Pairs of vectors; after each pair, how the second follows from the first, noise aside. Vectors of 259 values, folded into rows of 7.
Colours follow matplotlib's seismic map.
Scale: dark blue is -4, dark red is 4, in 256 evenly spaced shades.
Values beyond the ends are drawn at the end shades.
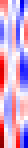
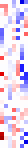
partly zeroed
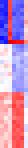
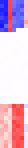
partly zeroed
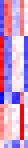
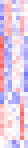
shrunk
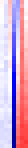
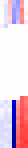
partly zeroed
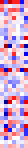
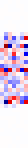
partly zeroed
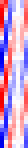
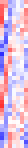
shrunk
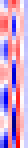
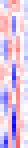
shrunk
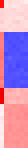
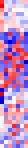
sign-scrambled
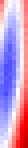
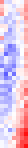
shrunk
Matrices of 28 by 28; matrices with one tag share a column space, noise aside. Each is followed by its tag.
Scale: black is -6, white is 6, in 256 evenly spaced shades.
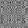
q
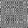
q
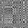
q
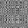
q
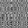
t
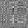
q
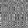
t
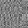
t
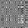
q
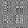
q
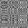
q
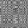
q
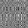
t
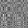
t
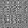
q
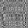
t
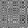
q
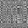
q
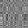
t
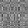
t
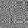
q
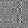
q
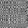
q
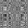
t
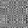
q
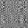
q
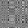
q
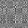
q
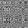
q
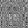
t
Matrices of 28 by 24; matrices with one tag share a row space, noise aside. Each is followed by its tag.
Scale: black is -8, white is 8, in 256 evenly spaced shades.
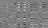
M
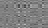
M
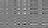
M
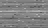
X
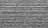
X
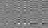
M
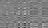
M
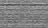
X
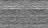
X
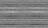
X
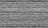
X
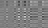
M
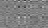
M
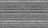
X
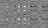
M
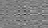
M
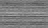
X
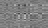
M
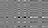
M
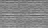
X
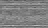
X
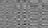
M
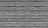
X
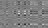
M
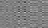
M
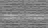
X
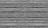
X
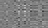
M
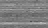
X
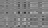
M
